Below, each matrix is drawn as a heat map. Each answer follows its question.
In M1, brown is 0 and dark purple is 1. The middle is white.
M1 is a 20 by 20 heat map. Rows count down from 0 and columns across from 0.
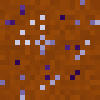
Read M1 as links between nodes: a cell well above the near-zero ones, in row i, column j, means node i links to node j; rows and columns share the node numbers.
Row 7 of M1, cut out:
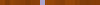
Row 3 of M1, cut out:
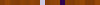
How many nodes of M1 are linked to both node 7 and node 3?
1
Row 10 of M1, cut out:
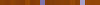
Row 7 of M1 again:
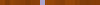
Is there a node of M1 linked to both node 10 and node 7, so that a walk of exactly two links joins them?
yes
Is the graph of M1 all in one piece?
yes
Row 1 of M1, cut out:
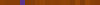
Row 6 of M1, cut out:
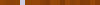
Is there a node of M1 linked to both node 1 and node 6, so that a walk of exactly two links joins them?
yes
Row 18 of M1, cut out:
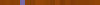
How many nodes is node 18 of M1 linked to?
1
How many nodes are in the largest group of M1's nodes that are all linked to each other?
2
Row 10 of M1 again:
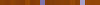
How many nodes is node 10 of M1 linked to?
2
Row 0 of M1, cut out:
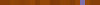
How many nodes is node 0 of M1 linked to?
1
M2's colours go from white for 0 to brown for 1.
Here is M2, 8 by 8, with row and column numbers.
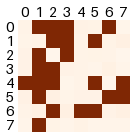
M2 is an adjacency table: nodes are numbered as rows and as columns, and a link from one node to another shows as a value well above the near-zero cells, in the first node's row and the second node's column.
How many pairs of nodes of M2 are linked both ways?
5
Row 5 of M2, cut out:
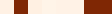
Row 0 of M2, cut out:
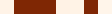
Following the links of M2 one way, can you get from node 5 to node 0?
yes
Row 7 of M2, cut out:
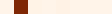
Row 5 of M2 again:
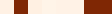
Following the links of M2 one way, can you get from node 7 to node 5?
yes
